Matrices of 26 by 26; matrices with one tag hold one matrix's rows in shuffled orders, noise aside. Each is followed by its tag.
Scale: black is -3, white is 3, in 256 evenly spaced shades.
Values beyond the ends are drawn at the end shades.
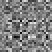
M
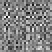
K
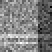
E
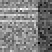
E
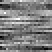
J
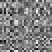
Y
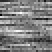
J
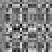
M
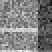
E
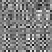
K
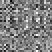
Y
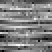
J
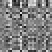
M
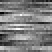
J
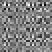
K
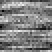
J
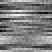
J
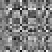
M
